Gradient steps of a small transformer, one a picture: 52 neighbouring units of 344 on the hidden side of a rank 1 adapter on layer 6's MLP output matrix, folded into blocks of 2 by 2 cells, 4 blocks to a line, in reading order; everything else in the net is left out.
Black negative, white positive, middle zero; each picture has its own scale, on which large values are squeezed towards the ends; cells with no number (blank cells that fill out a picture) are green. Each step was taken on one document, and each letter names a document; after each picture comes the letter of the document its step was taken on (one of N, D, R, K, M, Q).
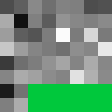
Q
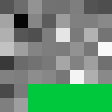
Q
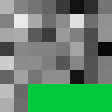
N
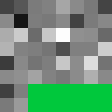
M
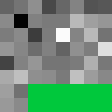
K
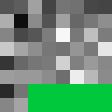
Q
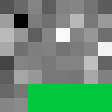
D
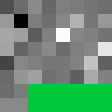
D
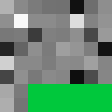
N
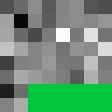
Q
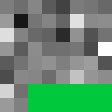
D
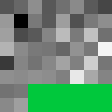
K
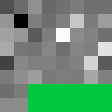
D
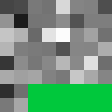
M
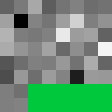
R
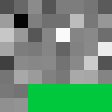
D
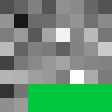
Q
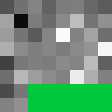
D
